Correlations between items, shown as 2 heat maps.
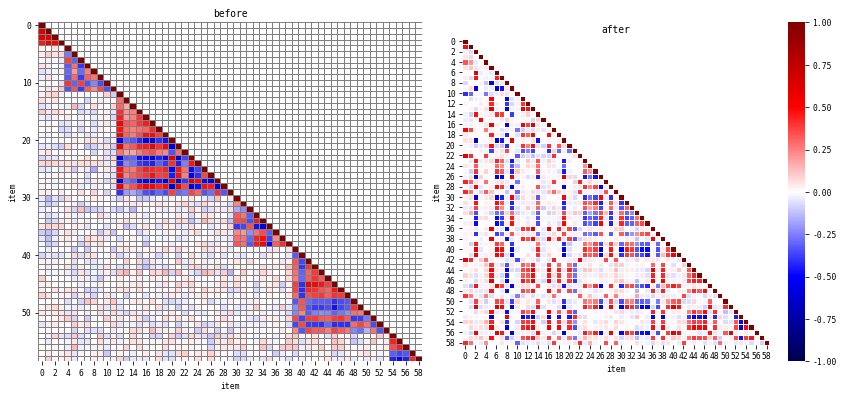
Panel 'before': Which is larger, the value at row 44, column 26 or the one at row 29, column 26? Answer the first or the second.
the first
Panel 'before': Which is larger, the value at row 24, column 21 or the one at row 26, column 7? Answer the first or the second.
the second
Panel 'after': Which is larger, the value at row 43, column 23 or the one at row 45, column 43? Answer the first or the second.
the second
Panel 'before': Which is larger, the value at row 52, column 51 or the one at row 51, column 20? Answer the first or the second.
the second
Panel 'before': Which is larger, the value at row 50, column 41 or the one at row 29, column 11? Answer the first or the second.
the second
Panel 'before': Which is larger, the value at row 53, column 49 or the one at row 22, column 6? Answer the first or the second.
the second
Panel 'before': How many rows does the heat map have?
59
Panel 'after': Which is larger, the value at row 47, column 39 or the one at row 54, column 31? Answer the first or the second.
the first
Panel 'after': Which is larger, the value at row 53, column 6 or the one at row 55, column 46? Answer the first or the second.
the second
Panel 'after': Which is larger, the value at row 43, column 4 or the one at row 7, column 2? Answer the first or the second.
the second
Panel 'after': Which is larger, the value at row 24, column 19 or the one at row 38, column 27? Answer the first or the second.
the second
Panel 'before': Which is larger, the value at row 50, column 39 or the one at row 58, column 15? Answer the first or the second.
the second
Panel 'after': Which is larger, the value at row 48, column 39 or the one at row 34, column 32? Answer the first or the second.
the first
